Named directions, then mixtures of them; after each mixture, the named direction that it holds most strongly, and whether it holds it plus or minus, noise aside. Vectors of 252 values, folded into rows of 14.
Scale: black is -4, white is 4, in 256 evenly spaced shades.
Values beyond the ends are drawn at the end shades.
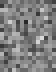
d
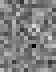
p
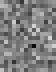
p, plus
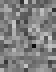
p, plus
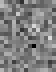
p, plus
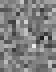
d, minus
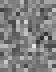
d, minus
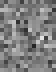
d, plus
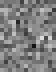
d, plus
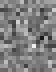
d, minus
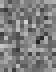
d, minus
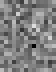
p, plus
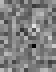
p, plus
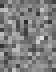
d, plus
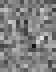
d, plus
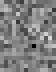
p, plus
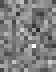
p, minus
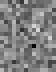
p, plus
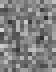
d, minus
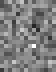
p, minus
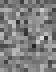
d, plus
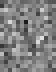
d, plus
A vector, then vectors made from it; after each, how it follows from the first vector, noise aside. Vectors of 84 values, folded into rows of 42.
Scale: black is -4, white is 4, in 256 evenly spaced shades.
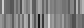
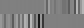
partly zeroed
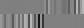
partly zeroed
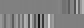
partly zeroed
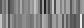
reversed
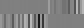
partly zeroed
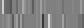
partly zeroed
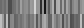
reversed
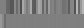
partly zeroed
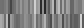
reversed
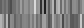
reversed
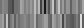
reversed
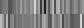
reversed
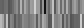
reversed
